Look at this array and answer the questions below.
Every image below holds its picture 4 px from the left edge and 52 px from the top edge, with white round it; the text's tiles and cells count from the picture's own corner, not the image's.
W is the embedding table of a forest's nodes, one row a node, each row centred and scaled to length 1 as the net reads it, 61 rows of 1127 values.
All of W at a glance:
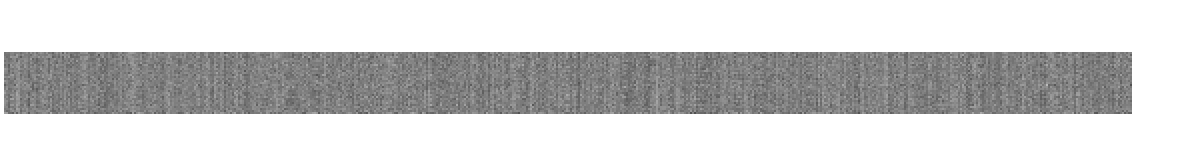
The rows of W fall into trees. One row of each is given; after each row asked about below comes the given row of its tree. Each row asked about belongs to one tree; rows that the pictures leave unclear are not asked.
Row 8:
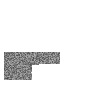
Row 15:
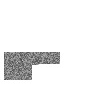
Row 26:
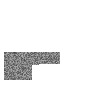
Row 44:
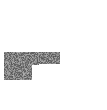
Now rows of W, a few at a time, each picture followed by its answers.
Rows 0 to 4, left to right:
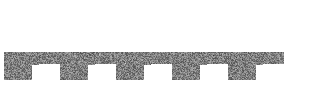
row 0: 44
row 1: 15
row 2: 26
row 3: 15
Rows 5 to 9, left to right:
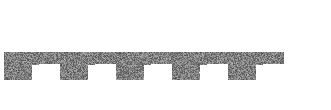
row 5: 15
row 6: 44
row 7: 8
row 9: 44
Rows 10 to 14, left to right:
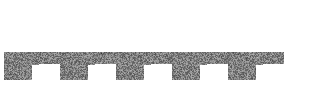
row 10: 15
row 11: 8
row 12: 44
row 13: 44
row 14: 44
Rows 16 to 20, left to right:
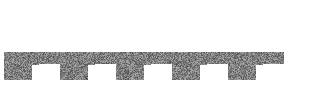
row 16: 44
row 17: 8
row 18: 8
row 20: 44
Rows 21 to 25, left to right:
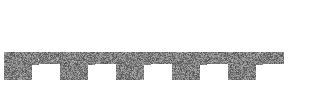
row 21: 8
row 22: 15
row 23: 15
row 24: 15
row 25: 8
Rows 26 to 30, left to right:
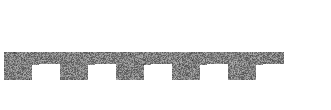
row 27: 15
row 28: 8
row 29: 44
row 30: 44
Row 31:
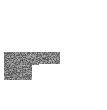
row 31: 8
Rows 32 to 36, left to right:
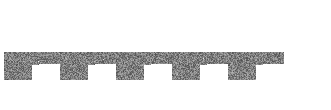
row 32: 26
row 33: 26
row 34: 44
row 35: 44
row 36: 44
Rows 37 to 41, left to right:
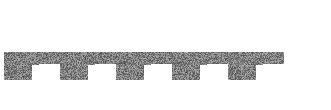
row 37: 8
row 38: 44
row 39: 15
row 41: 8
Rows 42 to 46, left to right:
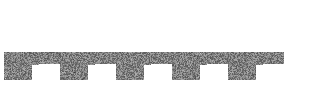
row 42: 15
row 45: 44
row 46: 15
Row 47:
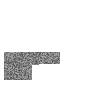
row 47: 15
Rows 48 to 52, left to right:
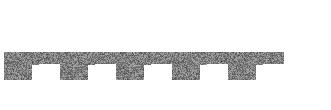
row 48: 15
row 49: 8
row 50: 8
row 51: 15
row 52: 15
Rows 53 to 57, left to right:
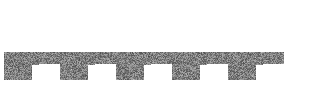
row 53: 15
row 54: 44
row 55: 8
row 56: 15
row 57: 26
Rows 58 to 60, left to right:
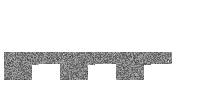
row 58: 15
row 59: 44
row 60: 8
